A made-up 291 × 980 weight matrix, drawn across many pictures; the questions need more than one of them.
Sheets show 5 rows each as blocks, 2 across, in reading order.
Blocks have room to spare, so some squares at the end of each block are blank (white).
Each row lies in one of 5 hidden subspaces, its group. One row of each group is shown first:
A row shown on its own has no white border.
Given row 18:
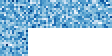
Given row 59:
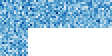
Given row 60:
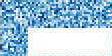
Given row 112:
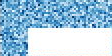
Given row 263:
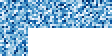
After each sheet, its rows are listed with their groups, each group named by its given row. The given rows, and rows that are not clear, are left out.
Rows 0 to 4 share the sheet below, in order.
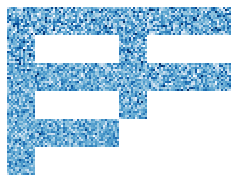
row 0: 59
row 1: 18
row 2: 18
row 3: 18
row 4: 60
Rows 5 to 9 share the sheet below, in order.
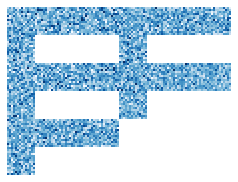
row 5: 18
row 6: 263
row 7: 18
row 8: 60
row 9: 263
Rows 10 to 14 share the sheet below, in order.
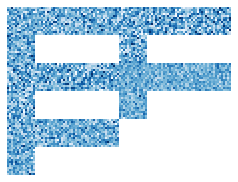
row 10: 112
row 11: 112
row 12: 263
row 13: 263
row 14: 18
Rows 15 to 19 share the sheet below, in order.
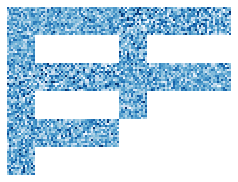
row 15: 112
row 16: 60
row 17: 18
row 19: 263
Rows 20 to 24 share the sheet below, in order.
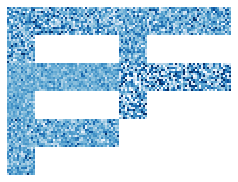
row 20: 18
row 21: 18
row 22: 18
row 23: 60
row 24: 18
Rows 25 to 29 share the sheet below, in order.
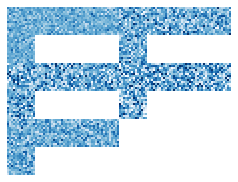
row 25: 18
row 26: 59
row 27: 59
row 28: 112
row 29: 112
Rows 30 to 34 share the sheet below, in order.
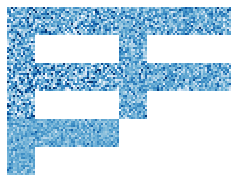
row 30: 59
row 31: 112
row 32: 59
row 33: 59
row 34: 18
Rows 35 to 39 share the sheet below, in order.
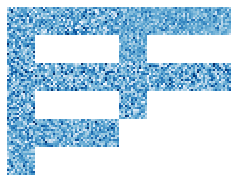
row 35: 59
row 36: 59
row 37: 59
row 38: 18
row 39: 59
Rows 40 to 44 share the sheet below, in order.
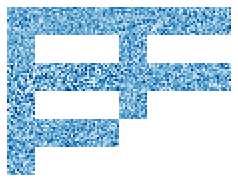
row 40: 60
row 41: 18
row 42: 59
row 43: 18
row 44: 59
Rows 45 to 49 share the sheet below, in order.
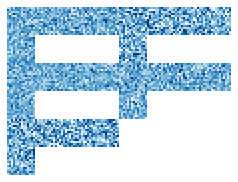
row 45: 18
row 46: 18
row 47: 18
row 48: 263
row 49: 18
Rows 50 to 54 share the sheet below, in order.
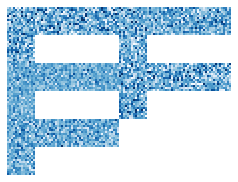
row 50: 18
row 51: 263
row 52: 60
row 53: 263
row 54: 60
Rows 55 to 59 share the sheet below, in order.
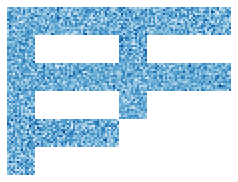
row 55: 263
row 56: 112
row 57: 60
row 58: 60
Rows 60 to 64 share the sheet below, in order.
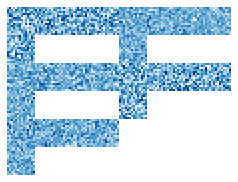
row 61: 18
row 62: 18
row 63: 59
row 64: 59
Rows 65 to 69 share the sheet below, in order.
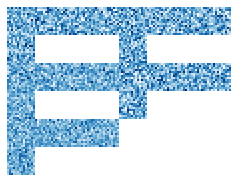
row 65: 18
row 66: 18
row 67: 59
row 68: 60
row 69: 263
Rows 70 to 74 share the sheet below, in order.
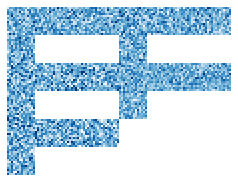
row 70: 263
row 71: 60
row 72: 59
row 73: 263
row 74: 18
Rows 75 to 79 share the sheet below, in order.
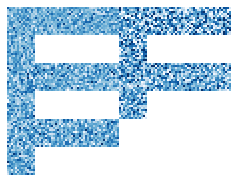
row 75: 263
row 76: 112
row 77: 59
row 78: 60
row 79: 60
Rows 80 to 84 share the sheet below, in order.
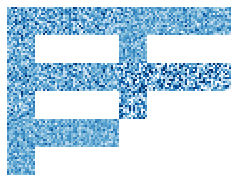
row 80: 60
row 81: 18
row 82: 60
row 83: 59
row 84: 60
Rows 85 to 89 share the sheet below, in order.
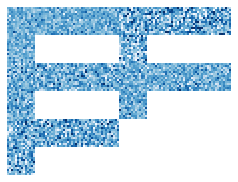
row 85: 59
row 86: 263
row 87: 18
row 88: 59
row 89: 263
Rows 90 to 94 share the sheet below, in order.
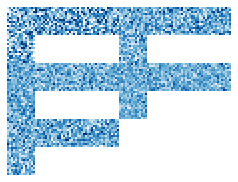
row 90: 112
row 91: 263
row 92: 112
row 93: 18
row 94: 263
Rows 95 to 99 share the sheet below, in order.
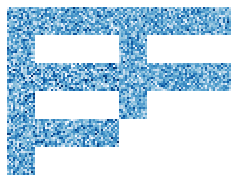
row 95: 112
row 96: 263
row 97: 18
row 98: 59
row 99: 112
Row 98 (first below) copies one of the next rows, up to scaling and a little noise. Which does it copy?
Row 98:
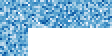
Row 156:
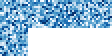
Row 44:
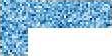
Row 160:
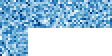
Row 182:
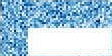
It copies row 156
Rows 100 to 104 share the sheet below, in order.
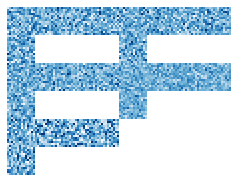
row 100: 263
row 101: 59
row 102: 112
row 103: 112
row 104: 18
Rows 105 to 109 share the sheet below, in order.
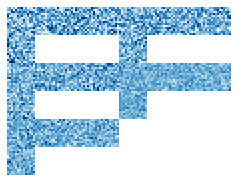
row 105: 59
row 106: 18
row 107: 112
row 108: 112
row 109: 59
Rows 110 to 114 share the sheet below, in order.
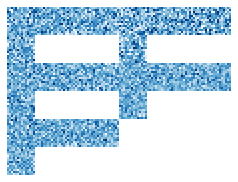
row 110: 59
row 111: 112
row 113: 60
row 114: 59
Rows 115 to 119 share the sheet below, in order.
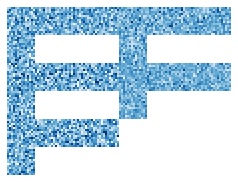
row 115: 60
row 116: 263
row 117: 60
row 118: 18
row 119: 18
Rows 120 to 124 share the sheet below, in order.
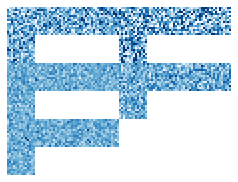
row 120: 18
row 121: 263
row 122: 60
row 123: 112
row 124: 112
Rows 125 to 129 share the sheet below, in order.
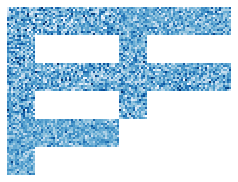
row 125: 59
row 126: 263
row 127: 263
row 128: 59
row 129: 18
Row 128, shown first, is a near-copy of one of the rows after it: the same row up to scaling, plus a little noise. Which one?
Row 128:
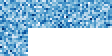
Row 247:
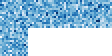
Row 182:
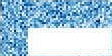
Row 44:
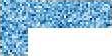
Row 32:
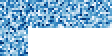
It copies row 44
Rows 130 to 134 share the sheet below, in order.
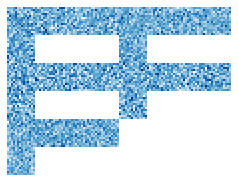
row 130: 59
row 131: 263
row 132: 60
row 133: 59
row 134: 112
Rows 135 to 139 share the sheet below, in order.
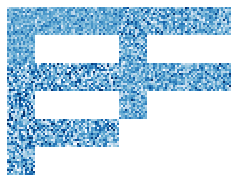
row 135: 18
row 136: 60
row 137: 263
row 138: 112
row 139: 59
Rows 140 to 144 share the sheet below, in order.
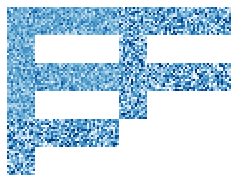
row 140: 59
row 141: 112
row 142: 18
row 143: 18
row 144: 59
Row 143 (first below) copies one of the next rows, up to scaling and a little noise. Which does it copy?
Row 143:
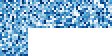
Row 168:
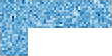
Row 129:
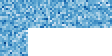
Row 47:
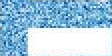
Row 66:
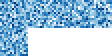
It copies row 168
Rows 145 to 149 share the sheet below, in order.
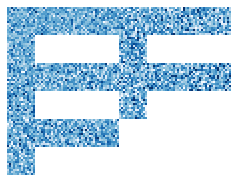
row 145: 59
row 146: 263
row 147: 112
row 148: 112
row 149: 60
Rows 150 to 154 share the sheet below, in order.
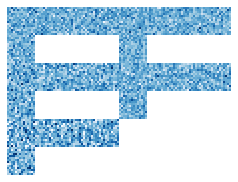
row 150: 59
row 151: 112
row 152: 60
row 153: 112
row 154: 60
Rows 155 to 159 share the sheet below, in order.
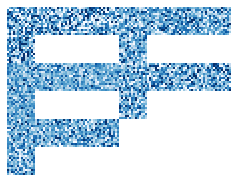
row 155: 263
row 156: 59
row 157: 60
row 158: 18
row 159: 263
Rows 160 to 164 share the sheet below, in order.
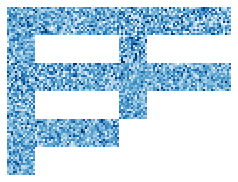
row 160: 59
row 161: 263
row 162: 60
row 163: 263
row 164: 18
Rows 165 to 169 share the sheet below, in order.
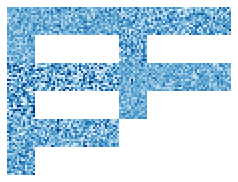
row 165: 263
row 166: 112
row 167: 112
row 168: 18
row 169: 263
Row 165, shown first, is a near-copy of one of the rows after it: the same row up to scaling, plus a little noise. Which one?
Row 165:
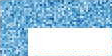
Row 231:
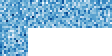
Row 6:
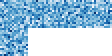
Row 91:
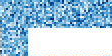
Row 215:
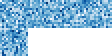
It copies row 91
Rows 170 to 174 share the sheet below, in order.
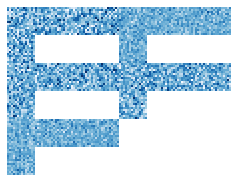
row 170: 112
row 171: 263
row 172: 18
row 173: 112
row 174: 59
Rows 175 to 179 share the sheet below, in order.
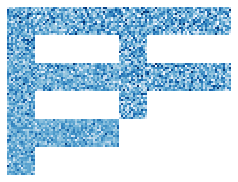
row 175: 112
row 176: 59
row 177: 60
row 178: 60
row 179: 59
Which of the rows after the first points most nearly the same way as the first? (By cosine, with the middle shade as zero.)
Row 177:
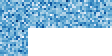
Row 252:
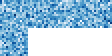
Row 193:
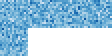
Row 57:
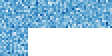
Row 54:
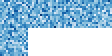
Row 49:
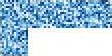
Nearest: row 54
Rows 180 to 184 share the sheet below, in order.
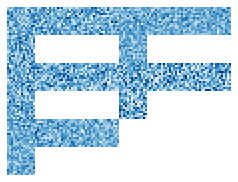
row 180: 263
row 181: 60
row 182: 59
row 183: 263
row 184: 18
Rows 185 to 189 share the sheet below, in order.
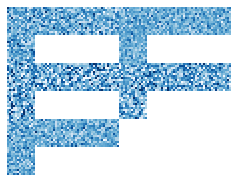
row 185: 112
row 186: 60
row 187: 263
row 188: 112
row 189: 59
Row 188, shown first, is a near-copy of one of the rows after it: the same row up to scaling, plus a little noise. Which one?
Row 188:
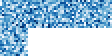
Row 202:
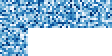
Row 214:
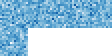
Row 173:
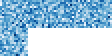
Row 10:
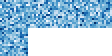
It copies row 173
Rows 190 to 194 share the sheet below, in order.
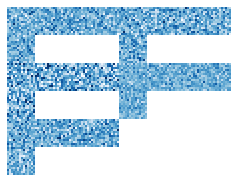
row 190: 59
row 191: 60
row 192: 18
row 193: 18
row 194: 263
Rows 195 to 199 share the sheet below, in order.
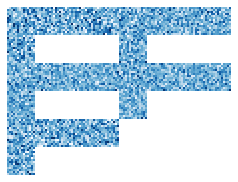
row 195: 59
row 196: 263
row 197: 60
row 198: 59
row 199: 18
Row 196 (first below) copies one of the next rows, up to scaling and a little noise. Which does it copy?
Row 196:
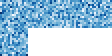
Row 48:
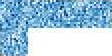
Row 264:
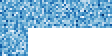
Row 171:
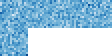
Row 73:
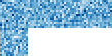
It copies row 171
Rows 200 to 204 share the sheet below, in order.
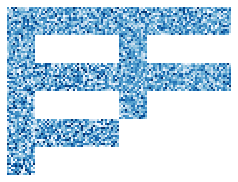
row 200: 60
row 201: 59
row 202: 112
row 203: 112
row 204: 263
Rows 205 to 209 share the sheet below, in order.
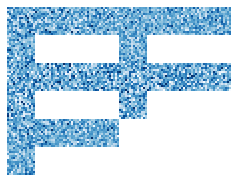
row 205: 59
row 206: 263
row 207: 263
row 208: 59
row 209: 59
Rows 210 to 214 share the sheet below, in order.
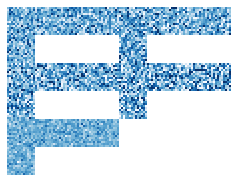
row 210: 112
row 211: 59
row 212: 18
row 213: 112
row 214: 112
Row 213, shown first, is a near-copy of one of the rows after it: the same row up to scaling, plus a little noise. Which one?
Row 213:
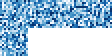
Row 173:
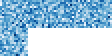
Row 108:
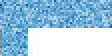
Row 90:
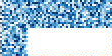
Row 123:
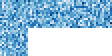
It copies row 123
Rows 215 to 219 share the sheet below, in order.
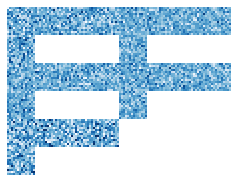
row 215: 263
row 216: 18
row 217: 263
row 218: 18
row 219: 59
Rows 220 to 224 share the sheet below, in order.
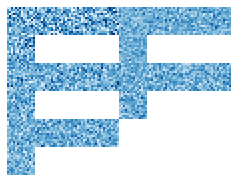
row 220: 18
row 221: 59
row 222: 18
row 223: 112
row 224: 112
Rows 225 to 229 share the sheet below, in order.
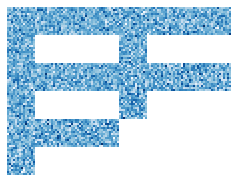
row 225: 18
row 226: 59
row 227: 59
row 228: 263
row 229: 263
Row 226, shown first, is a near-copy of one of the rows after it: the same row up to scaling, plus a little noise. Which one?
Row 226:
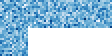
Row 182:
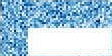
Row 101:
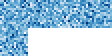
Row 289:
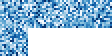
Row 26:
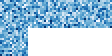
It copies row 26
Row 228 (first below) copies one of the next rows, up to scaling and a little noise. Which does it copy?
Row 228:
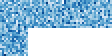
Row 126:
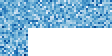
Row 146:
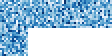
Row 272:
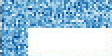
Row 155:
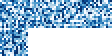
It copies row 146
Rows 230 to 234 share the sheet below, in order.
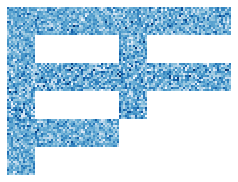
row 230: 18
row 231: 263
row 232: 263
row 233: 263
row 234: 18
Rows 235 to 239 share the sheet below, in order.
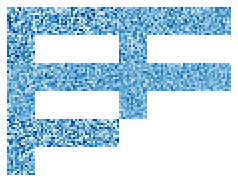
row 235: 263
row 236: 263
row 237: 59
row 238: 263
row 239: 18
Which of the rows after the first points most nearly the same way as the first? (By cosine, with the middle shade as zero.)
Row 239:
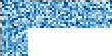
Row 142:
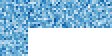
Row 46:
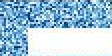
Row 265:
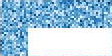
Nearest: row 46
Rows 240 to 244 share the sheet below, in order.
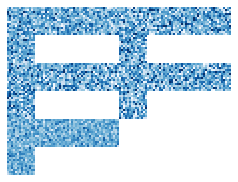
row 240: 112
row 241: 18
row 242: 112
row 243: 263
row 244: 60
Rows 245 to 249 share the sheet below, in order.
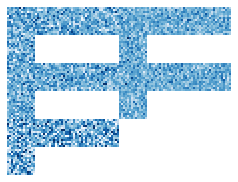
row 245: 18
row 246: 263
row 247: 59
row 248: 263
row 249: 112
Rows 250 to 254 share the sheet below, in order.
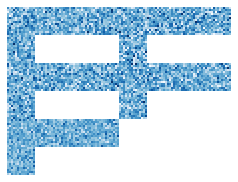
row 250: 60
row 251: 263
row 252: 112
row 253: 18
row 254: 18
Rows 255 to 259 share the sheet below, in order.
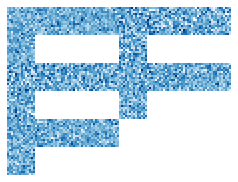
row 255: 18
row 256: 18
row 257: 60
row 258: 59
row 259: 18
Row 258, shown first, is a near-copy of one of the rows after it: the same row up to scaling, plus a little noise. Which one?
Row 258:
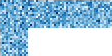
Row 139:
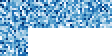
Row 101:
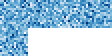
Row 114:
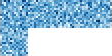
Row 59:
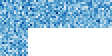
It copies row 59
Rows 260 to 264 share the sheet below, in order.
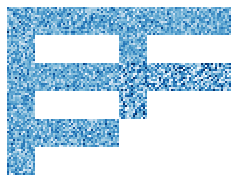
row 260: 263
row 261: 60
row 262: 112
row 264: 263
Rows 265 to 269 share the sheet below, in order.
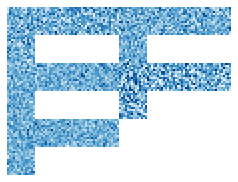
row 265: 112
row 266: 18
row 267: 18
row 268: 60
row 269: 59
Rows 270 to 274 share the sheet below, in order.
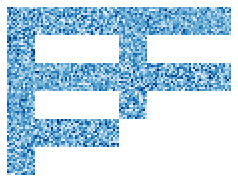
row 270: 112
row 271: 18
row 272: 263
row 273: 112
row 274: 263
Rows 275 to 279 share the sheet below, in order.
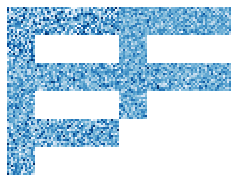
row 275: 112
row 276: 18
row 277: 18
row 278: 59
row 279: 263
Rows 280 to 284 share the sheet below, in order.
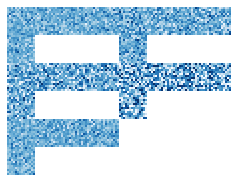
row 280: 18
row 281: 112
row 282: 18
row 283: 112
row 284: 263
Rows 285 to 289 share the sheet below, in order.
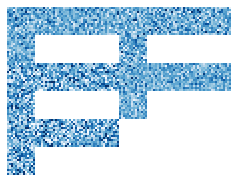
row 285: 60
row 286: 263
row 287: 18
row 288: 263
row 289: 59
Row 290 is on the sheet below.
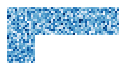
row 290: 59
